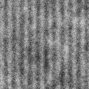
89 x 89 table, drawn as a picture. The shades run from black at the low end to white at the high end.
Grain: streaks running down. Stripes: upright, repeating 11 times. Odd rows or columns: none. Histogram: bell-shaped. Slope: none. Average level on the scale: 50%.
